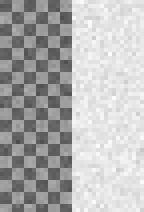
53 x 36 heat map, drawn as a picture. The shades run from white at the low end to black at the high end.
The table splits into one row of 2 panels. Panel 1,1: middling, checkered, strong in contrast. Panel 1,2: very low, fine-grained, faint in contrast.
